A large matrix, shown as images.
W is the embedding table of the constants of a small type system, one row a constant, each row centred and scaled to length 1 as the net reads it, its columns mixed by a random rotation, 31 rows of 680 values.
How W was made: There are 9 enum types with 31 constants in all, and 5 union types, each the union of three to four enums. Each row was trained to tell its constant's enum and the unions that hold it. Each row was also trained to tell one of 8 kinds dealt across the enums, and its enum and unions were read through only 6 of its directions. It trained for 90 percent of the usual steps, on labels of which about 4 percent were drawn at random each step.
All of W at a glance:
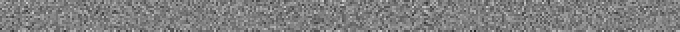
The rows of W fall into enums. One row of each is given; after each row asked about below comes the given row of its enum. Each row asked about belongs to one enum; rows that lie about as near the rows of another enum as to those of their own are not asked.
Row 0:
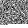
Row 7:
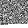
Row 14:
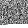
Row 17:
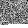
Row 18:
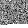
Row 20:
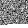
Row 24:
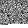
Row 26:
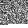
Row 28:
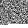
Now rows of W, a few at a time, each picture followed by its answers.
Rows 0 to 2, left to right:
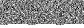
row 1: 0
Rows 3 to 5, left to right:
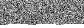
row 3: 14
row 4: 18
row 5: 0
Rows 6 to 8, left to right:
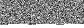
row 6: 7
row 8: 17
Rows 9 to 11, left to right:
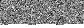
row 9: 20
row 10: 7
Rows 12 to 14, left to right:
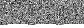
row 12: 26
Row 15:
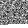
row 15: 18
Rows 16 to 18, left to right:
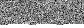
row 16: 24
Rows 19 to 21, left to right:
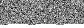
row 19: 28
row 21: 17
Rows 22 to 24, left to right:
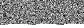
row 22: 14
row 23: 18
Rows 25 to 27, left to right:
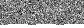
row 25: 14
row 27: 20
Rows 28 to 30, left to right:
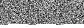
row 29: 17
